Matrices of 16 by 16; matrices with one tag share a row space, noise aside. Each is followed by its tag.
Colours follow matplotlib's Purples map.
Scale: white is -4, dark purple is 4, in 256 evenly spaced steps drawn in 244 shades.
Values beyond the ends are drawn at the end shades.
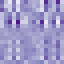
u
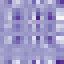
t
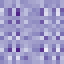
u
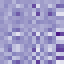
t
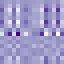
u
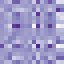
t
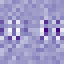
u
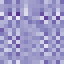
u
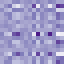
t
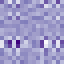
u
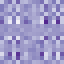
u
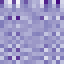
u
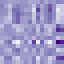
t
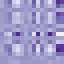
t
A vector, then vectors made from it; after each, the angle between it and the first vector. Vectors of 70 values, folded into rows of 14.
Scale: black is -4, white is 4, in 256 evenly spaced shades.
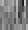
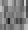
partly aligned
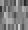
orthogonal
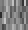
partly aligned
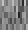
nearly parallel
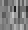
partly aligned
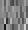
orthogonal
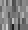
orthogonal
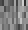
nearly opposite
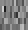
orthogonal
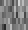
partly opposed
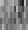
nearly parallel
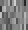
orthogonal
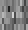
orthogonal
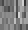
nearly opposite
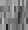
partly aligned
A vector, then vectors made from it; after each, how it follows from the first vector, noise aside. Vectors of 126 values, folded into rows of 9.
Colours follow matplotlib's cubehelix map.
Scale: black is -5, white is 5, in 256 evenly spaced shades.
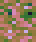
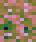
reversed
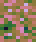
reversed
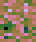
reversed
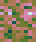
negated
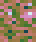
negated
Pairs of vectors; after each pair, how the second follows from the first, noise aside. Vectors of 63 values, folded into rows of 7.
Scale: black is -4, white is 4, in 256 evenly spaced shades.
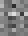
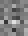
reversed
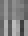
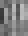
wrapped around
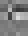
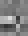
reversed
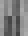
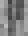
reversed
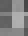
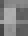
reversed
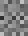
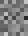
reversed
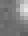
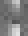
wrapped around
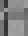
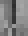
wrapped around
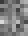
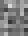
wrapped around
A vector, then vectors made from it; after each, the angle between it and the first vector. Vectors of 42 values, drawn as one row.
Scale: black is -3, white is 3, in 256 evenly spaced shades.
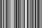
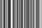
orthogonal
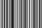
partly opposed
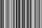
partly aligned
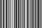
nearly parallel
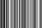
orthogonal
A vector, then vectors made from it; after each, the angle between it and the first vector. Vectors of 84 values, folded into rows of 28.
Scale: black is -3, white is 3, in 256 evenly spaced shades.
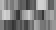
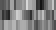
nearly opposite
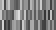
orthogonal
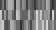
orthogonal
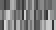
orthogonal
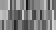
partly aligned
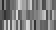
partly opposed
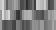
nearly parallel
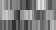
nearly parallel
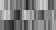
nearly parallel
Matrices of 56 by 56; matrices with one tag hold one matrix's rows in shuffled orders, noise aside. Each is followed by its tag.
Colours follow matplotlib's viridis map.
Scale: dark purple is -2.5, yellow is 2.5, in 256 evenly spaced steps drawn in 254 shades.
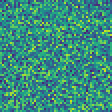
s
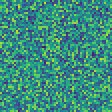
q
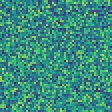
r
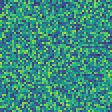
r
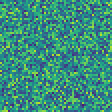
q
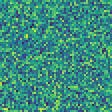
q
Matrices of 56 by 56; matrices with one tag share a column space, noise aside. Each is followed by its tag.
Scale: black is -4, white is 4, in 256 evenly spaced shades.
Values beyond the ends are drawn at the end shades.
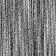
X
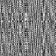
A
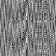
A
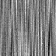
X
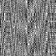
A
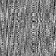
A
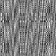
A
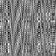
A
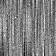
X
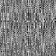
A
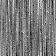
X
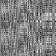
A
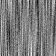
X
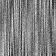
X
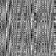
A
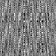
A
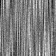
X
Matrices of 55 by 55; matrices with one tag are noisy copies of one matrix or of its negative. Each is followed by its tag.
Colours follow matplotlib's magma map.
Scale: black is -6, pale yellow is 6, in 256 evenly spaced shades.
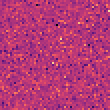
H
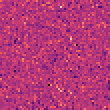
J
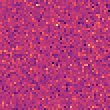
H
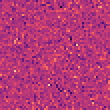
J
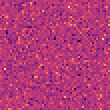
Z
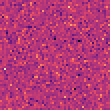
Z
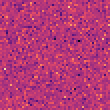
Z
